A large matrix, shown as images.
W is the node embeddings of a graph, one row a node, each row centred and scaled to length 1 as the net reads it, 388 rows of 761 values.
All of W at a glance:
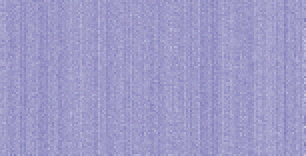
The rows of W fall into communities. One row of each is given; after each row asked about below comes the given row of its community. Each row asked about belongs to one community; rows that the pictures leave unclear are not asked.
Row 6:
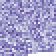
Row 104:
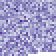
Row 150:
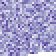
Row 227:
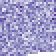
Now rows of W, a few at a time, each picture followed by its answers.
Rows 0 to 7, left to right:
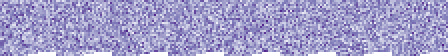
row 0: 227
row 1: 227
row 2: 6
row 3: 6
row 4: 227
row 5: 104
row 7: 104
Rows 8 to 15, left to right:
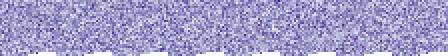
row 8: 227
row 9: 150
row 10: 6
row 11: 6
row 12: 150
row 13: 104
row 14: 104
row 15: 104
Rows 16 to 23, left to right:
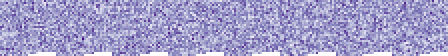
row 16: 104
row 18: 104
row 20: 6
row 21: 227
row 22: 6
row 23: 227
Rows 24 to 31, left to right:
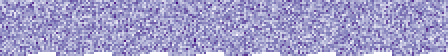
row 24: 227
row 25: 6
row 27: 150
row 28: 104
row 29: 6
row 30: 227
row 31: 227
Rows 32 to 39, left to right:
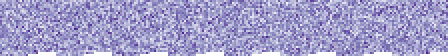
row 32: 150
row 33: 227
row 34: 227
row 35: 6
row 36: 6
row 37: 150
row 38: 6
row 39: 150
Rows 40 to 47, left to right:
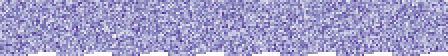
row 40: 104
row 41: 150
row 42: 104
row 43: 6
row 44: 104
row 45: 6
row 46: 104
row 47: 227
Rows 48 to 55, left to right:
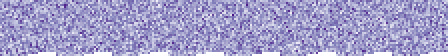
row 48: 227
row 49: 150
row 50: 6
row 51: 150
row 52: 150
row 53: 227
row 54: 150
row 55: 104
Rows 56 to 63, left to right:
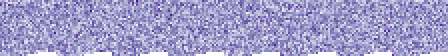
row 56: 227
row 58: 104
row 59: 227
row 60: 104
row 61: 227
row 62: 6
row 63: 227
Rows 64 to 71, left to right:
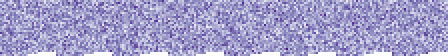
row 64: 6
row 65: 104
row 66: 227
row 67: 150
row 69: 227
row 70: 227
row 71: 104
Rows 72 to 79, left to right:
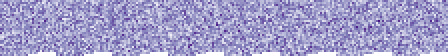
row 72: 104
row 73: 104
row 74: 227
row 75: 104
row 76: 104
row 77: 227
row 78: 227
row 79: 104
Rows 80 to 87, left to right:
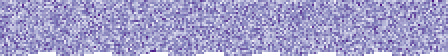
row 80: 150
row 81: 6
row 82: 6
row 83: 104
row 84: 227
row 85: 227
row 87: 227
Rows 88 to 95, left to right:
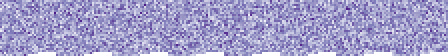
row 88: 6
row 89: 104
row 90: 150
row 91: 6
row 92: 6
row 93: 104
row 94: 227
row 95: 150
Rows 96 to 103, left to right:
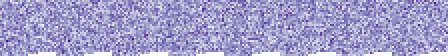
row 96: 150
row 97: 227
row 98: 104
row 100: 6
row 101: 104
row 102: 6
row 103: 6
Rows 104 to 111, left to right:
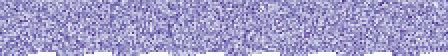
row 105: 227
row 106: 104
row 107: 150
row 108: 227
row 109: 104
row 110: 150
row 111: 227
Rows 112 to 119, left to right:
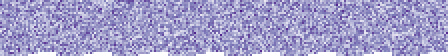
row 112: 150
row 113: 104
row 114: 6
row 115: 104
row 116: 104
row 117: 104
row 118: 227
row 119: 104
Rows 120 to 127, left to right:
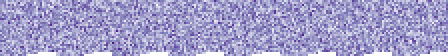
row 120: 227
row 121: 104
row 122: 227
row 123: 150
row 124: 227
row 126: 104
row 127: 227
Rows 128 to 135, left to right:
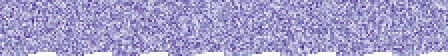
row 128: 104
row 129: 6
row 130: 104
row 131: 6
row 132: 150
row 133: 227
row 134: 6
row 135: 150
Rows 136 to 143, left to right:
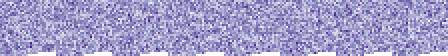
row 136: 6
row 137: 104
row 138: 104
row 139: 104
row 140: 227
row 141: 6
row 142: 6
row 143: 6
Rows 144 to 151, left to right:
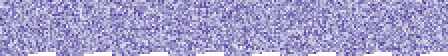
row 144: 227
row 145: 6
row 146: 227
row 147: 6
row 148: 227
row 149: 104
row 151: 227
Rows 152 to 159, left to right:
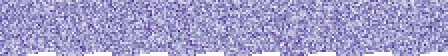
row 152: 227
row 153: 150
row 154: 6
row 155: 150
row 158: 227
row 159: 150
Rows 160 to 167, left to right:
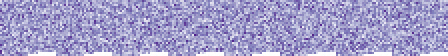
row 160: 227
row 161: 104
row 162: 150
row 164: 150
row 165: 6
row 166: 6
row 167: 104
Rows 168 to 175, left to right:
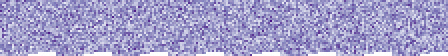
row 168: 150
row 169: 6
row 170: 6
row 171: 150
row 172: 150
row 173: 150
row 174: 150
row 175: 104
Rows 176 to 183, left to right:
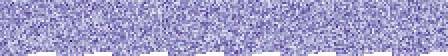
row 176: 227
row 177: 150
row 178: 227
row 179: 6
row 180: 6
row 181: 227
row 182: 6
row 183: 104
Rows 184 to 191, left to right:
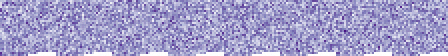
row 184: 104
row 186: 104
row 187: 6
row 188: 227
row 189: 6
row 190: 6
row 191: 104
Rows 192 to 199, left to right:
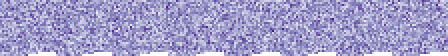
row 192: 150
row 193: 6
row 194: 227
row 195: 150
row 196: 104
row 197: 6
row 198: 104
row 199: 150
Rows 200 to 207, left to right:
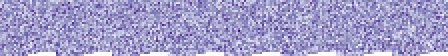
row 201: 227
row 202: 104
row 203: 150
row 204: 227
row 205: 6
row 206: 150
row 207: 104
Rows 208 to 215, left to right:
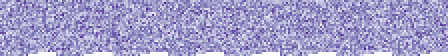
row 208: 104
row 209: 104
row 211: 6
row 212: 6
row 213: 104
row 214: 227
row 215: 104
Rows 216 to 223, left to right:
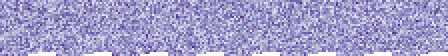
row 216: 104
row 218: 104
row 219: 6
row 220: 104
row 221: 6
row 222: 150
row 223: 104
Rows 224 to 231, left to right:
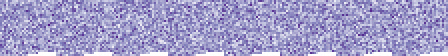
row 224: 227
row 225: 104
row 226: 6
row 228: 227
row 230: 104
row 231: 6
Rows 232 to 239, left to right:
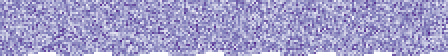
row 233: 150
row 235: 150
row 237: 104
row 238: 150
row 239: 227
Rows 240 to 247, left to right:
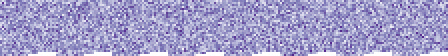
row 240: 104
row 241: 227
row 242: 6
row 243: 6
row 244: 104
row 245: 104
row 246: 150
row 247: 150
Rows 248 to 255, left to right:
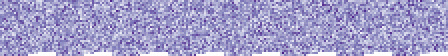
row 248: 104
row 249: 6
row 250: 104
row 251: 104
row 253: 6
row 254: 227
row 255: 104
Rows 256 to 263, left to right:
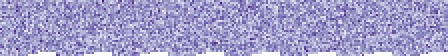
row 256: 150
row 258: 6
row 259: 150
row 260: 6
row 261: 150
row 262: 150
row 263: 104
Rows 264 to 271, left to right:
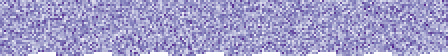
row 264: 6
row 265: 104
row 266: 104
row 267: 104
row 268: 104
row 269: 6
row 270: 6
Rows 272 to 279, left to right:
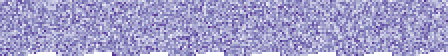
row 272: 104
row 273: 150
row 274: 227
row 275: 104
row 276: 6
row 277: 6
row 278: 227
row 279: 6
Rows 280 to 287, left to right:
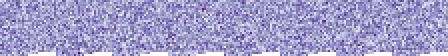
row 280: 6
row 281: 104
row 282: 227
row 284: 6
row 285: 104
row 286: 104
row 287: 104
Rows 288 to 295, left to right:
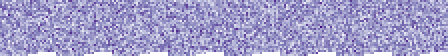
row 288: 150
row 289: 6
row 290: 6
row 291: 227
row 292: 227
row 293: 6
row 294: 6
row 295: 104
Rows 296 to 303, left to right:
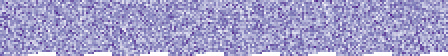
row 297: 6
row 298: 227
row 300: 6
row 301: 227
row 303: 104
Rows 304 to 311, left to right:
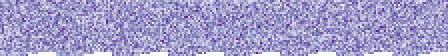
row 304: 150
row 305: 150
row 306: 227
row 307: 227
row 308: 227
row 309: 104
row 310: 6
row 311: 227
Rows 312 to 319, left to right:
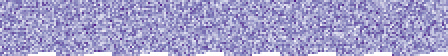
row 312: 6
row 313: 6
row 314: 6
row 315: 227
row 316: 150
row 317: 6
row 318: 104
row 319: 227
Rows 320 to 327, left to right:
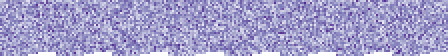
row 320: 6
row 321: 150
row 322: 6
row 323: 150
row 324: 104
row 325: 104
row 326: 227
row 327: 227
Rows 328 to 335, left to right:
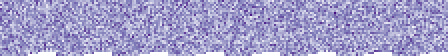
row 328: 227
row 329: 227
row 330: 6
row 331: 6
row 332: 6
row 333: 104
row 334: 6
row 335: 104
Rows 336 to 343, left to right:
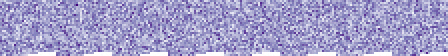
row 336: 6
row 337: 6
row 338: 227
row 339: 6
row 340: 150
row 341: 6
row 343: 104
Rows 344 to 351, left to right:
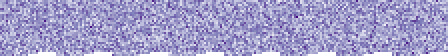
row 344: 104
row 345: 150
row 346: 227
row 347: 150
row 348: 227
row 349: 6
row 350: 6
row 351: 104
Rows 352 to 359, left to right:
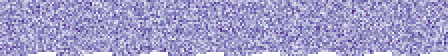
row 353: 104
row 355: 6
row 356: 227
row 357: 150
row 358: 150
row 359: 150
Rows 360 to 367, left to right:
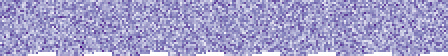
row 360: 6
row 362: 104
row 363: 150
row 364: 150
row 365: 227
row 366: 6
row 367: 150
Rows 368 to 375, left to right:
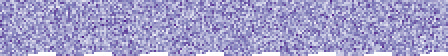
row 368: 150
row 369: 227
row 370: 6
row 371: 104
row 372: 104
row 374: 150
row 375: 104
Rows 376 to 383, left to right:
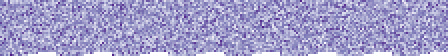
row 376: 227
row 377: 104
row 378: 227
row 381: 104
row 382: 150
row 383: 150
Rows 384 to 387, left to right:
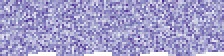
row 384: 104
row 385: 104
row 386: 104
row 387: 150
